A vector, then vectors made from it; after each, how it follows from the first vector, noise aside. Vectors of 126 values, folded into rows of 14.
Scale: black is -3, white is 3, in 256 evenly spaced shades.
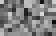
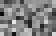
reversed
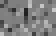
partly zeroed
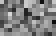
copied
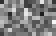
negated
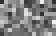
negated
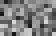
reversed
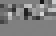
partly zeroed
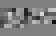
partly zeroed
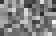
negated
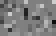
partly zeroed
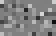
partly zeroed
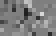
partly zeroed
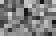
copied
